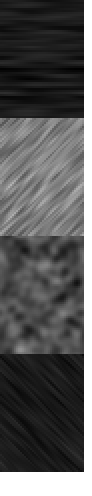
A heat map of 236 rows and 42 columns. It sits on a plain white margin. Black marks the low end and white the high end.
The table splits into 4 rows of 1 panel. Panel 1,1: very low, streaked across, faint in contrast. Panel 2,1: middling, slanting up to the right. Panel 3,1: low, blotchy. Panel 4,1: very low, slanting down to the right, faint in contrast.
